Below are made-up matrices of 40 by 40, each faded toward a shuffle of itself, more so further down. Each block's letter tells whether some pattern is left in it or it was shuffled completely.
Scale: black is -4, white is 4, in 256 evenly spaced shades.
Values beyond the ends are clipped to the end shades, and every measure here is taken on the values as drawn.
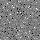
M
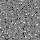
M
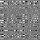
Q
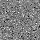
M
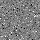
M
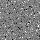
M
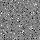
M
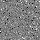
M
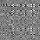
Q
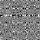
Q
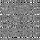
Q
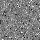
M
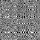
Q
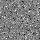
M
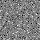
M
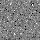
M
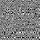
Q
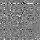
Q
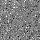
M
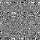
Q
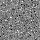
M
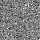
M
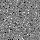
M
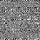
Q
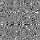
Q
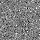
M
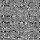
Q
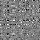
Q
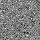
M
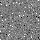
M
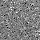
M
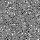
M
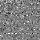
Q
